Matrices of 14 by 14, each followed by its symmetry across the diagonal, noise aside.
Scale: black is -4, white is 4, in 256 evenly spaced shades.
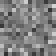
antisymmetric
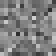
antisymmetric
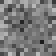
symmetric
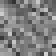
antisymmetric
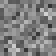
symmetric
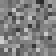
antisymmetric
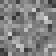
symmetric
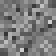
symmetric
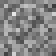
symmetric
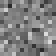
antisymmetric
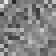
symmetric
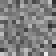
antisymmetric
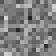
symmetric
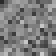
symmetric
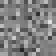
antisymmetric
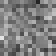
antisymmetric
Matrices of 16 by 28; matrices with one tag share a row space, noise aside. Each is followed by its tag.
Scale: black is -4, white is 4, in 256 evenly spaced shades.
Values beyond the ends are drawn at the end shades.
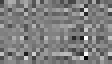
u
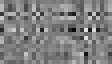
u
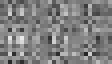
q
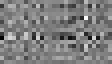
u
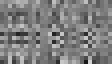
q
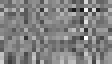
u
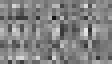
q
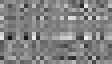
u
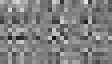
q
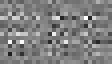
q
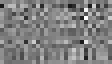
u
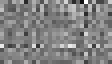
u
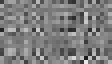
u
